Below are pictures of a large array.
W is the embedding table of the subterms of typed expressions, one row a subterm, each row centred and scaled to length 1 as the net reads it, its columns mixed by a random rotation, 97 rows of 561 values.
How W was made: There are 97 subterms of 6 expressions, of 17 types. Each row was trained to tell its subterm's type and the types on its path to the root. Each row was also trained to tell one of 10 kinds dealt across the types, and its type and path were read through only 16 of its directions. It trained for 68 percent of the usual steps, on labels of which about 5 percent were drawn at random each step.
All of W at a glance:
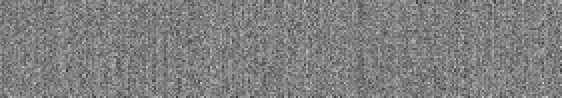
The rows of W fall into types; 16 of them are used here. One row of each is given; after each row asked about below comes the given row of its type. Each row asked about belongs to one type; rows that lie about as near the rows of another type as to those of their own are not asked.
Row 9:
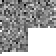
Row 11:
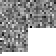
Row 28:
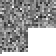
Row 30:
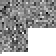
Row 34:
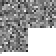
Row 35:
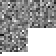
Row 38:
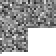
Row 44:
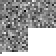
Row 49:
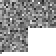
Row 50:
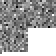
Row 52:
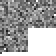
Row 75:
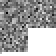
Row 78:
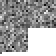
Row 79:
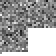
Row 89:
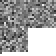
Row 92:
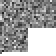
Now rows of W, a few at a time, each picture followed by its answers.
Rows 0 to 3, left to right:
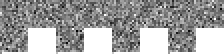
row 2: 92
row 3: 79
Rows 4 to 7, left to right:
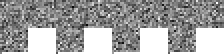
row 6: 75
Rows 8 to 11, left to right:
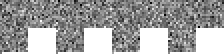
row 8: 44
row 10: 75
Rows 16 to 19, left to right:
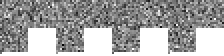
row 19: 44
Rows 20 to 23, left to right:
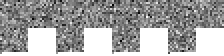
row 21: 52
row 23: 44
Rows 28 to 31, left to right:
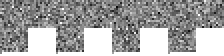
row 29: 50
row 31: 30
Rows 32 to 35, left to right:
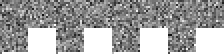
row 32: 44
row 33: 30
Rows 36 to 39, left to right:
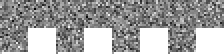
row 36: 49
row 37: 11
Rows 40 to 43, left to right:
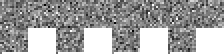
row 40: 78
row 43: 38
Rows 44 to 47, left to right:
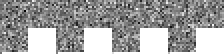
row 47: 50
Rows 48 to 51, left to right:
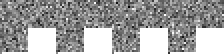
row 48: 35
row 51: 35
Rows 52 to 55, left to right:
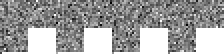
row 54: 92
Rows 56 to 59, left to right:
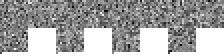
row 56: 52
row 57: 75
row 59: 52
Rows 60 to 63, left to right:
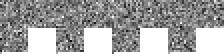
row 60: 50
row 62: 75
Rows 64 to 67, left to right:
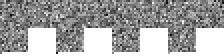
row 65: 79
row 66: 30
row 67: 79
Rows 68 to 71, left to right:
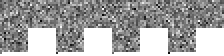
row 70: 79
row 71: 35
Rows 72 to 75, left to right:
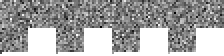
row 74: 49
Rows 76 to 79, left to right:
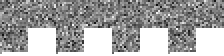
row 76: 79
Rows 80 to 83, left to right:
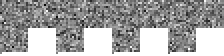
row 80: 78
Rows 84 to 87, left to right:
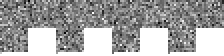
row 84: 11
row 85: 30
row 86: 78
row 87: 11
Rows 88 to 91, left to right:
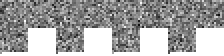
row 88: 30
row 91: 34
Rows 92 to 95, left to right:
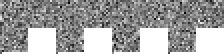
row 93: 35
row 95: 35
